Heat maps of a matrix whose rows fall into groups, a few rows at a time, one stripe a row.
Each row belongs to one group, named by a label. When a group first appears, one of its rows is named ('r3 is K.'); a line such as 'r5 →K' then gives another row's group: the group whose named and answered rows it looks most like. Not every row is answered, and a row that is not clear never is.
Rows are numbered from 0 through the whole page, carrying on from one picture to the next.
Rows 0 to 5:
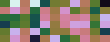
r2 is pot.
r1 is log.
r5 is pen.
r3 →pot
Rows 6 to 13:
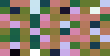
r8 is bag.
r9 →log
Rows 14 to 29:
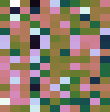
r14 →pen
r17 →log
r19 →bag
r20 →bag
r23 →bag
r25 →log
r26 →pen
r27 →log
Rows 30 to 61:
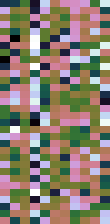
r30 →pot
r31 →bag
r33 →bag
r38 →pot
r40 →log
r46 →pot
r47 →pot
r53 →bag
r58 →bag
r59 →pot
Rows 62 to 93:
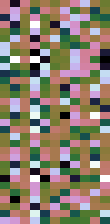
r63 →log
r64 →pot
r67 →pen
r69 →bag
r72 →pot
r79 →bag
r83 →log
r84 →log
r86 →pen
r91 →pen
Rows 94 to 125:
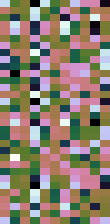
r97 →log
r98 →log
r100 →bag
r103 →pot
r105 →pot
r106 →bag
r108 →bag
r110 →log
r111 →log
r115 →pot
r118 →pot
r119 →bag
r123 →log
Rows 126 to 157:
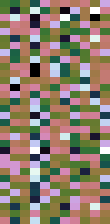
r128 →log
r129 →pen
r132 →pen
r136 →pen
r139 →log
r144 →pot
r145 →log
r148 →bag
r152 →bag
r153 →pen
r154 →bag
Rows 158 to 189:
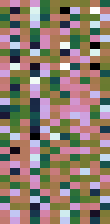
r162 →log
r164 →log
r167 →log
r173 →pot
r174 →pot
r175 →pen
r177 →pen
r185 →log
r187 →bag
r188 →log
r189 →log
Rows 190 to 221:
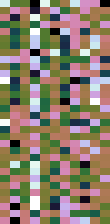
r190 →bag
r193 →pot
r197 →pen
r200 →bag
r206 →pen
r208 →pot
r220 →log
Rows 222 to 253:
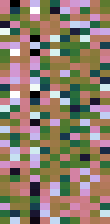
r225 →pot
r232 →log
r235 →pen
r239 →pen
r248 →pen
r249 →pen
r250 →pot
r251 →bag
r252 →pot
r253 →pen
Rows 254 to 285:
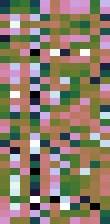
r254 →pot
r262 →pot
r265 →log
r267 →pen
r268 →pen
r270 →pot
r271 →bag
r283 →log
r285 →bag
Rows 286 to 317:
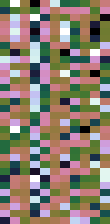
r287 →pot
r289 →log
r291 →log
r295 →bag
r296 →log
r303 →log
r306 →pot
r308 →log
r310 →pot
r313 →bag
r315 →log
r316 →bag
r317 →pot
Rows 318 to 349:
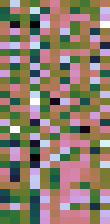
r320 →pot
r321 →pot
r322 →log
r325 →pot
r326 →log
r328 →bag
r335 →bag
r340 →pen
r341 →pot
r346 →pot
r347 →log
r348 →pot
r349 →pot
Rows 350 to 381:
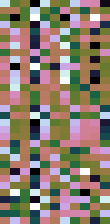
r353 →bag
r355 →pen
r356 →log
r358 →log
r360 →log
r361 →log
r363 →log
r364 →log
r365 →bag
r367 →bag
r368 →bag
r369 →bag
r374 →pen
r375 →log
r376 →bag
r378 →pot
